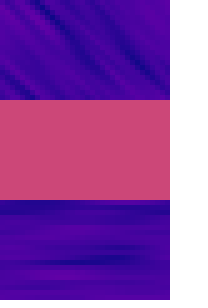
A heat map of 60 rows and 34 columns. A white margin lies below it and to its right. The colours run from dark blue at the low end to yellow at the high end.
It is made of 3 by 1 panels. Panel 1,1: very low, slanting down to the right, faint in contrast. Panel 2,1: middling, flat. Panel 3,1: very low, streaked across, faint in contrast.
